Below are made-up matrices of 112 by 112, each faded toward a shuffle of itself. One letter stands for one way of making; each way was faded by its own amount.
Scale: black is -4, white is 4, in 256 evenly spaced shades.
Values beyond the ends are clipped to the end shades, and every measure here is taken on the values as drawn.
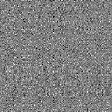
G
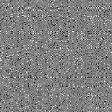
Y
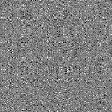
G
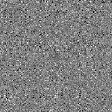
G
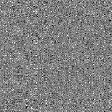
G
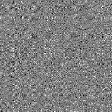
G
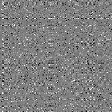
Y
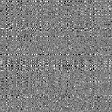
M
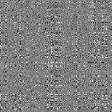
M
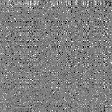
Y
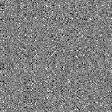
G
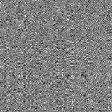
G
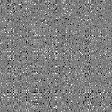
Y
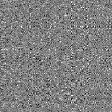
G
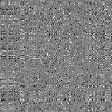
Y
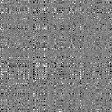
M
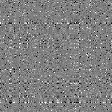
Y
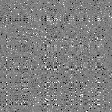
Y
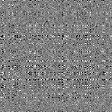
M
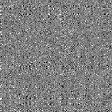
G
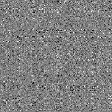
G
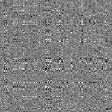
M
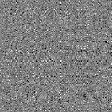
G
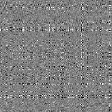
M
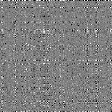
M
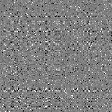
Y
